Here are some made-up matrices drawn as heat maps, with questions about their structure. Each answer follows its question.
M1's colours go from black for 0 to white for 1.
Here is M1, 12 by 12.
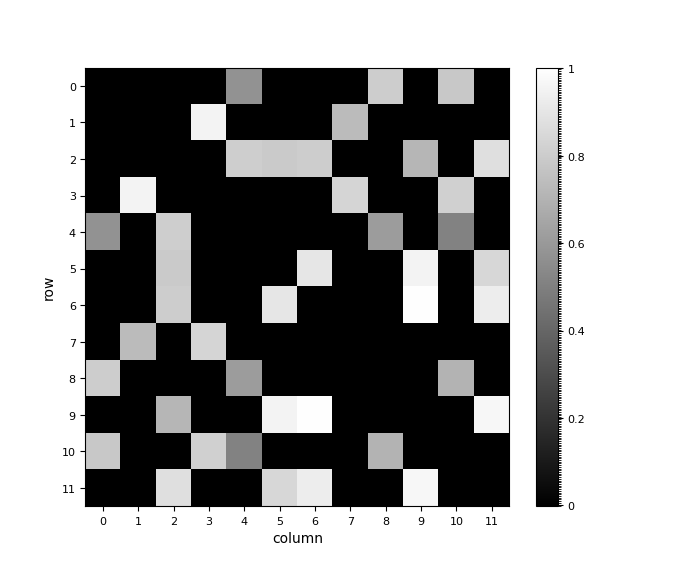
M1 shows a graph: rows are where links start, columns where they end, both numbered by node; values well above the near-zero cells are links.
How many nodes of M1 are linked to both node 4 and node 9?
1
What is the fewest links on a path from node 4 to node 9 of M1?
2
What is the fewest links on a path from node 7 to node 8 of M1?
3
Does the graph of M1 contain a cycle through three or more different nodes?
yes
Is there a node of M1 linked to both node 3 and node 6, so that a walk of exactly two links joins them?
no
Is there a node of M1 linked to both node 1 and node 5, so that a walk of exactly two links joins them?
no
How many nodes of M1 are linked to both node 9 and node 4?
1
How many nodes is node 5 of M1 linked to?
4
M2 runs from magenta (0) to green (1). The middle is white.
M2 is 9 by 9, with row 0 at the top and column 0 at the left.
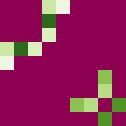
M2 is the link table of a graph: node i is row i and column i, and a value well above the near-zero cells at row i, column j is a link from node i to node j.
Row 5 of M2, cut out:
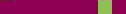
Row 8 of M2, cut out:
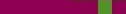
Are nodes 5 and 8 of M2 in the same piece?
yes
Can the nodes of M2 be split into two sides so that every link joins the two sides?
yes
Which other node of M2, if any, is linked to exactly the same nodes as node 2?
node 1
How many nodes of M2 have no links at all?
0
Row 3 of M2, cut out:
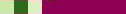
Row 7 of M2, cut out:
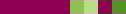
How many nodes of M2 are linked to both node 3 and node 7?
0
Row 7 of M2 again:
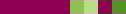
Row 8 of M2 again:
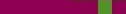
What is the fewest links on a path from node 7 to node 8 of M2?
1
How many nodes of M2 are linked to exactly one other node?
6
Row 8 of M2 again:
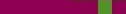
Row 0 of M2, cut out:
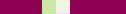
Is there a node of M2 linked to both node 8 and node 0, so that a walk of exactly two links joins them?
no
